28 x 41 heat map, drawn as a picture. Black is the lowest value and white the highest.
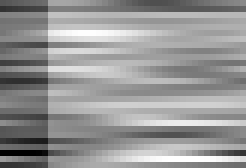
The right part is higher, past a seam about 20% of the way across. On average the colour sits 60% of the way up the scale. The bottom left is the ninth with the lowest average. Streaks run across, left to right. The bottom right is the roughest part.
